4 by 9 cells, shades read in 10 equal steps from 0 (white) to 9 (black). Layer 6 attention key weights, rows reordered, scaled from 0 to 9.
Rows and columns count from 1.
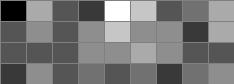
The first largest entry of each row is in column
1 8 1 1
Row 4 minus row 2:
1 0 0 1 4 1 3 -2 1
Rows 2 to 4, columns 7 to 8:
4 7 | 4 6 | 7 5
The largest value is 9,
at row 1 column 1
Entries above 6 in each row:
2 1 0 2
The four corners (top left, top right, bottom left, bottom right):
9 3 7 4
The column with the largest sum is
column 1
